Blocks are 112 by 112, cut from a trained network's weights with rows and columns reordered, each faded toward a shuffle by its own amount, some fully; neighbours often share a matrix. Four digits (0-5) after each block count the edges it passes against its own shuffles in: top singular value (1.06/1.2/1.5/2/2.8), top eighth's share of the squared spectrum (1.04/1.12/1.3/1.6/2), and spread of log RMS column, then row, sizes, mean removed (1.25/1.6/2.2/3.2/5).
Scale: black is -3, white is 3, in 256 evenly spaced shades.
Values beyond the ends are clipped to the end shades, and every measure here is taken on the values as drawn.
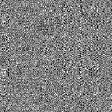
4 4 3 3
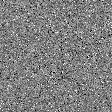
0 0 0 0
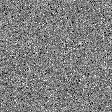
0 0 0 0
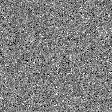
2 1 0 1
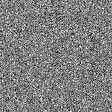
0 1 0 1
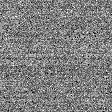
2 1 0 0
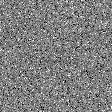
0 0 0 0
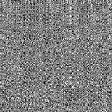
4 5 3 3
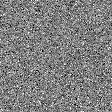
0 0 0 0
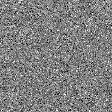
3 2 1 1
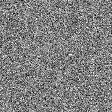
2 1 0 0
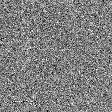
2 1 0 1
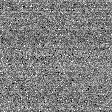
2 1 0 0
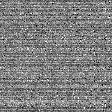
4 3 2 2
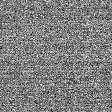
2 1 0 0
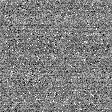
2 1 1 0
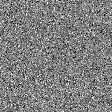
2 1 0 0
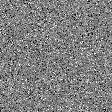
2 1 0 0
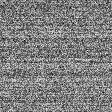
3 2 0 0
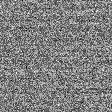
2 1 0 0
